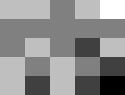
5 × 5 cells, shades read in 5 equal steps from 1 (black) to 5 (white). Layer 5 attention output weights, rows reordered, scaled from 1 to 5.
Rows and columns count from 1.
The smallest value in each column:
3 2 3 2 1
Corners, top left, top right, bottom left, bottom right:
4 5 4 1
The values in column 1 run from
3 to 4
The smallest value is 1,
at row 5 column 5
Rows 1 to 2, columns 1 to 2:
4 4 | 3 3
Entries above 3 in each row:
4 0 2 2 2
